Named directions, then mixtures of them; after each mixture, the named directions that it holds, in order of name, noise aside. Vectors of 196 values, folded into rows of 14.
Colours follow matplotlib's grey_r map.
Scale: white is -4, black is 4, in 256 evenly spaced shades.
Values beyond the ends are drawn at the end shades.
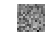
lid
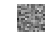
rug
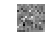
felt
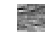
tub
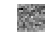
felt, tub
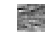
tub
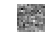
felt, rug, tub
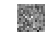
felt, lid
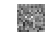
felt, lid, rug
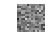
rug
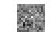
felt, lid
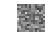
rug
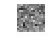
felt, tub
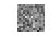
felt, lid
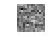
felt, rug, tub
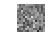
felt, lid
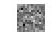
felt, rug, tub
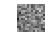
rug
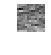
tub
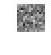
felt, rug, tub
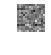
lid, tub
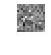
felt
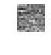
lid, rug, tub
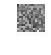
lid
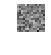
lid, rug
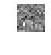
felt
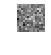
felt, rug
